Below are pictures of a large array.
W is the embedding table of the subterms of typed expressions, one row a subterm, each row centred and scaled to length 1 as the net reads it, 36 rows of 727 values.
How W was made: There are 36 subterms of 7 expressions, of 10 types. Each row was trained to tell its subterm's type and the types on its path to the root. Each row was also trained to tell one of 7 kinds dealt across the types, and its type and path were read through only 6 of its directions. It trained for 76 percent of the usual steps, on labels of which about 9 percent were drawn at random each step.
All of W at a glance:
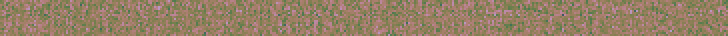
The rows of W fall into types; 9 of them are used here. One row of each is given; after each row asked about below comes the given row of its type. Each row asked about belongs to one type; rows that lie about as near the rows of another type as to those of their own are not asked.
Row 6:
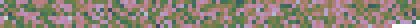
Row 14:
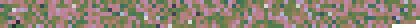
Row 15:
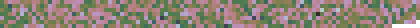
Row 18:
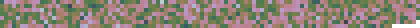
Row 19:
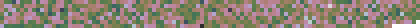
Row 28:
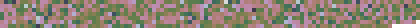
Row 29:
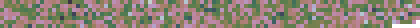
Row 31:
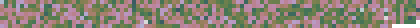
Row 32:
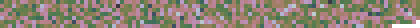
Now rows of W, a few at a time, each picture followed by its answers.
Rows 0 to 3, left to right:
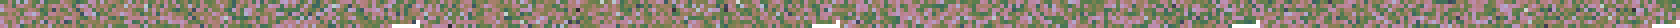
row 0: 31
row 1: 32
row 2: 14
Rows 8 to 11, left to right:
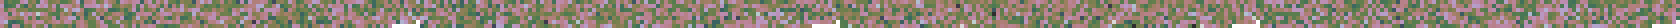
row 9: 15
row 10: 15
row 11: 18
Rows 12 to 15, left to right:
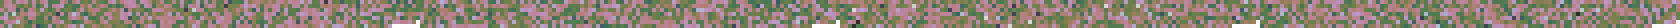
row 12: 19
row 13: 18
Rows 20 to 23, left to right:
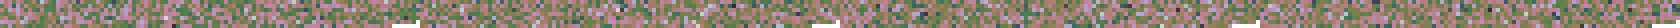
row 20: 6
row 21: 32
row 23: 32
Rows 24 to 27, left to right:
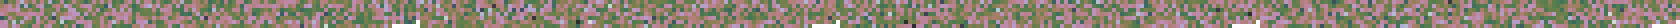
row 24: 31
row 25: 6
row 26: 15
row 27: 29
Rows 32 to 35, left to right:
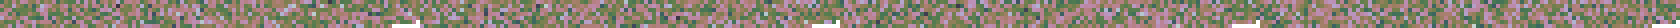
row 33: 6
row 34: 19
